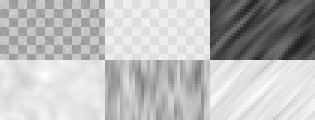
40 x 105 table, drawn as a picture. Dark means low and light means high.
It is made of 2 by 3 panels. Panel 1,1: high, checkered. Panel 1,2: very high, checkered, faint in contrast. Panel 1,3: low, slanting up to the right. Panel 2,1: very high, blotchy, faint in contrast. Panel 2,2: high, streaked downward. Panel 2,3: very high, slanting up to the right, faint in contrast.
